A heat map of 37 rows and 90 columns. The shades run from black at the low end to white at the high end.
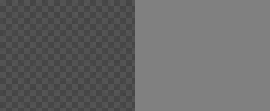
The table splits into one row of 2 panels. Panel 1,1: low, checkered, faint in contrast. Panel 1,2: middling, flat.
